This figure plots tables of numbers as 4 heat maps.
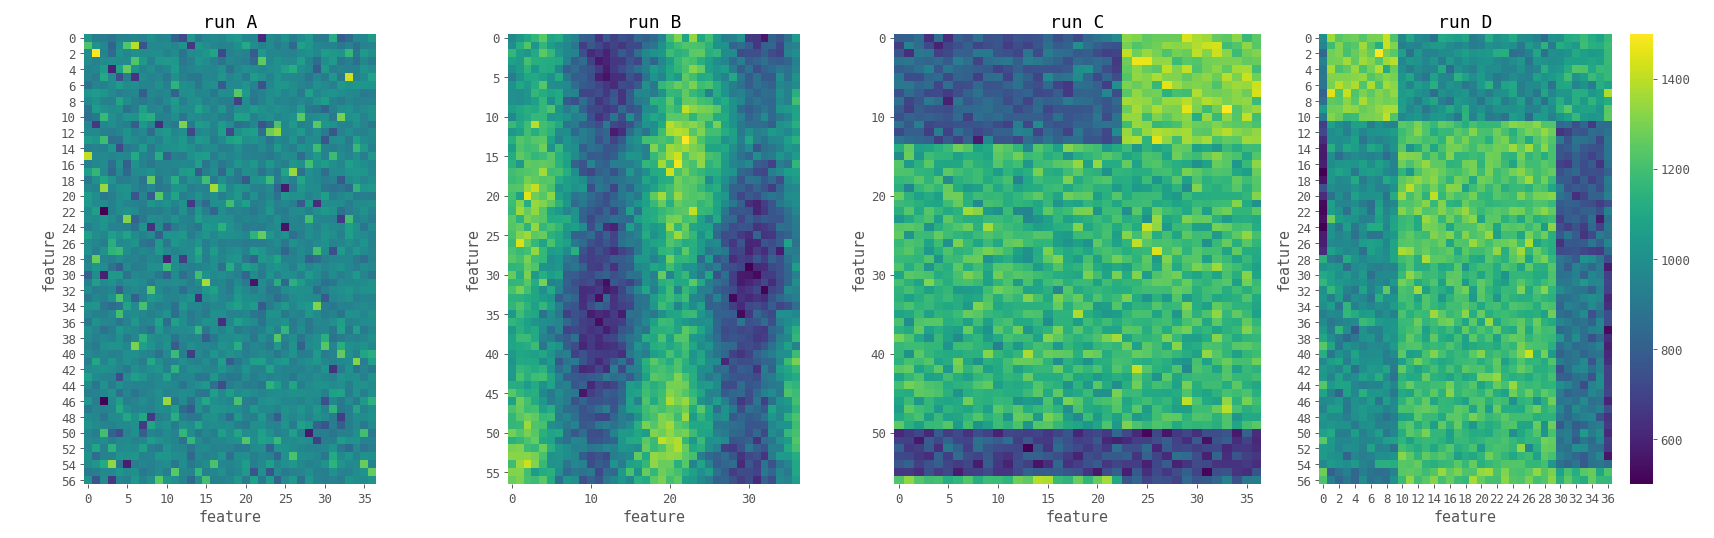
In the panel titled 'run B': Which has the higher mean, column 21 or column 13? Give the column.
21
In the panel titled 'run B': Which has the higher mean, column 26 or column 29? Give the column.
26
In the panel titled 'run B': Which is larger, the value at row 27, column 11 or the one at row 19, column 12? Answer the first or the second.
the second
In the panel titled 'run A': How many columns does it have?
37
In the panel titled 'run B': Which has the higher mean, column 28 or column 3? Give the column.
3
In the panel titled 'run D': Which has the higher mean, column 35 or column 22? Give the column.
22
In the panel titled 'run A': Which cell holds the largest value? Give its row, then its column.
2, 1
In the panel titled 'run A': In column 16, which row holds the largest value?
19
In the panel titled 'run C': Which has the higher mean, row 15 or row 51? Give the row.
15
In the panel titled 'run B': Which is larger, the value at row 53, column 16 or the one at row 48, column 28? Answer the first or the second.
the first
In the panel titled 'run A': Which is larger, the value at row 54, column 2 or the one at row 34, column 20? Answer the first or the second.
the first
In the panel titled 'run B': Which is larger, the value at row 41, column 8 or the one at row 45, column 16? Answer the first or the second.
the second
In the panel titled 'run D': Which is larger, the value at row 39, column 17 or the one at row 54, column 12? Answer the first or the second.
the second
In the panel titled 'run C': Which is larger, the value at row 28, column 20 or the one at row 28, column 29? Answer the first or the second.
the second
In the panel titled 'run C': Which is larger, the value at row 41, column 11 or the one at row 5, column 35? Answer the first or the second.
the second
